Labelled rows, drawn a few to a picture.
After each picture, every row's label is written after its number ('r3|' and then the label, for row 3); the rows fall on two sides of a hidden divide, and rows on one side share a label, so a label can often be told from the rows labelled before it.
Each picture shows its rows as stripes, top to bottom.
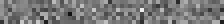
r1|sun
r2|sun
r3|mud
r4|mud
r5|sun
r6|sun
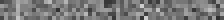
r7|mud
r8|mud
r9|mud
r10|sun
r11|mud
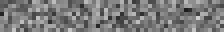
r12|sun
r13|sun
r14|sun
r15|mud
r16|sun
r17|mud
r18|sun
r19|sun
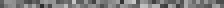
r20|mud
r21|sun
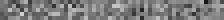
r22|sun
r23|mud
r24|sun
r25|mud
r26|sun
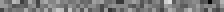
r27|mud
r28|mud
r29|sun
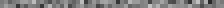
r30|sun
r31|sun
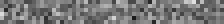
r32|sun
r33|sun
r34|mud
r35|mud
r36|mud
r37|sun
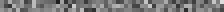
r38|mud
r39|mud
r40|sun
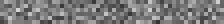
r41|sun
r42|sun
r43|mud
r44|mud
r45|sun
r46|mud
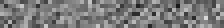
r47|sun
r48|mud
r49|sun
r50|mud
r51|mud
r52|sun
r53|mud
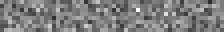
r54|sun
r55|sun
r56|sun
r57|sun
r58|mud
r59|sun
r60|sun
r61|mud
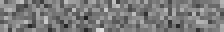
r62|mud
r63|mud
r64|sun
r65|sun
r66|sun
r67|sun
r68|mud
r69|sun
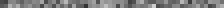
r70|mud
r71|sun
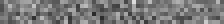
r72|sun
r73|sun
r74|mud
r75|mud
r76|mud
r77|sun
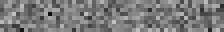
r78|sun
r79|sun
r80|mud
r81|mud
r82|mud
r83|mud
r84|mud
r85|sun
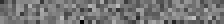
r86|sun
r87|mud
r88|mud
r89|mud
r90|sun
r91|mud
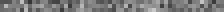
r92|mud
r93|sun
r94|sun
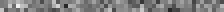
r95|mud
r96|mud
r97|mud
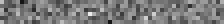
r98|mud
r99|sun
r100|sun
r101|mud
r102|sun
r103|mud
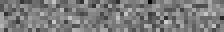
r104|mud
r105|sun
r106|sun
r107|mud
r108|mud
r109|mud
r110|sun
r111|mud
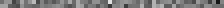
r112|mud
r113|sun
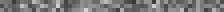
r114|sun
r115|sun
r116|sun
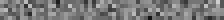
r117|sun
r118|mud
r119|sun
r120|mud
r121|mud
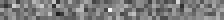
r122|mud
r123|sun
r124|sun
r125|sun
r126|sun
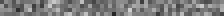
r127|sun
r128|sun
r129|sun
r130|sun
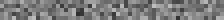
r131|mud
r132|sun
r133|mud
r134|mud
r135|sun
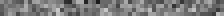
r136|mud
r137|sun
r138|sun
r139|sun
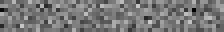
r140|sun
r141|mud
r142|mud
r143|mud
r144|sun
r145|mud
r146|mud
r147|mud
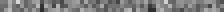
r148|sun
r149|sun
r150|mud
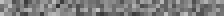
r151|mud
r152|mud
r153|sun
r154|mud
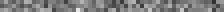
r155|sun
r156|sun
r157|sun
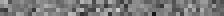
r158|mud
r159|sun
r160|sun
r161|mud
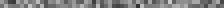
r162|sun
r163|sun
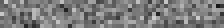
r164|mud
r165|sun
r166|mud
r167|sun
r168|sun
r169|sun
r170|mud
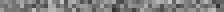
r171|mud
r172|sun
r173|sun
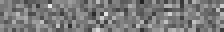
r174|mud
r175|mud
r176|sun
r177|sun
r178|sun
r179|sun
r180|sun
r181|sun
